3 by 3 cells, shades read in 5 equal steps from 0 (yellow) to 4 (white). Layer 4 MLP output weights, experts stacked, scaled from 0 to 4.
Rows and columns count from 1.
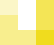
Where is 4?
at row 1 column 2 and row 2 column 2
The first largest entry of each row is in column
2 2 1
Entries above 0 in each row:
3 3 2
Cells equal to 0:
1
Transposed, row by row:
3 2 2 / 4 4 2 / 1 1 0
